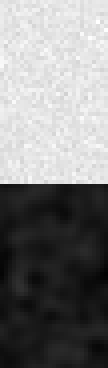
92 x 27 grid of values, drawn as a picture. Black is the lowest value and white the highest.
The table splits into 2 rows of 1 panel. Panel 1,1: very high, fine-grained, faint in contrast. Panel 2,1: very low, blotchy, faint in contrast.
